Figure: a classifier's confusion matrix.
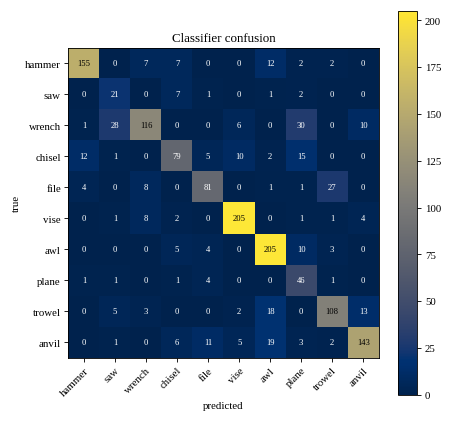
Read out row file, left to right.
4 0 8 0 81 0 1 1 27 0
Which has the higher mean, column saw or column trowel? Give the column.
trowel
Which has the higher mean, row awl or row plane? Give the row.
awl
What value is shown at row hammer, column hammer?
155
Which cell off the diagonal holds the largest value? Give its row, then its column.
wrench, plane
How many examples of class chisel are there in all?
124
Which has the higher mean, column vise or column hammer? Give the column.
vise
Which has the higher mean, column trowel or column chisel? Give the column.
trowel
